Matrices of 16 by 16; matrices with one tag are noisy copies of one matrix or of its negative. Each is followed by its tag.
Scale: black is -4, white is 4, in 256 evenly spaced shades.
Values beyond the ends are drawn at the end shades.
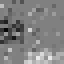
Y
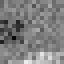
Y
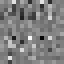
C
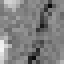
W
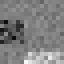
Y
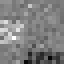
Y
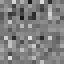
C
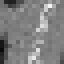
W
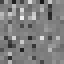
C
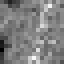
W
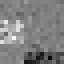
Y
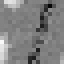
W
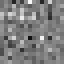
C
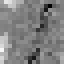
W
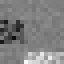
Y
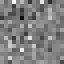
C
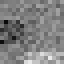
Y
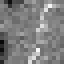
W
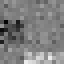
Y
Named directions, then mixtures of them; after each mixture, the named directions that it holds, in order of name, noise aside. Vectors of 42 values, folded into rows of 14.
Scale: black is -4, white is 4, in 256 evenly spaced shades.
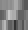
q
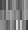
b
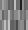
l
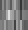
b, l, q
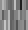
l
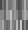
b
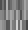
b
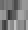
q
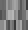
b, q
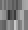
q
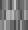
b, l, q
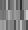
b, l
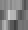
q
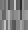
b, l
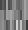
b
